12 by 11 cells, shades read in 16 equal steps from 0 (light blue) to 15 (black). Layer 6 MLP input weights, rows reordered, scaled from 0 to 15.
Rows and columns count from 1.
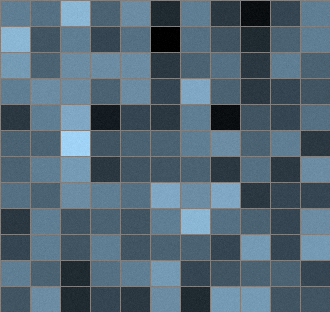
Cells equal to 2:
3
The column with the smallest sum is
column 3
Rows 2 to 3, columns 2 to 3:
9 6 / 8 5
